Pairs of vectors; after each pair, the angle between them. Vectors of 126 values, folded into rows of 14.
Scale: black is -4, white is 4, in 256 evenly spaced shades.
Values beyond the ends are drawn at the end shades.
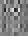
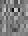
nearly opposite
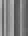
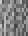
partly aligned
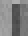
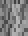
partly opposed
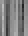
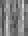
nearly opposite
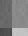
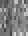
partly aligned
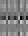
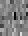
partly aligned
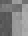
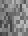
partly aligned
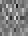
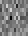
nearly parallel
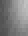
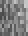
partly aligned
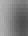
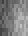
nearly opposite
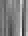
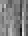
nearly opposite
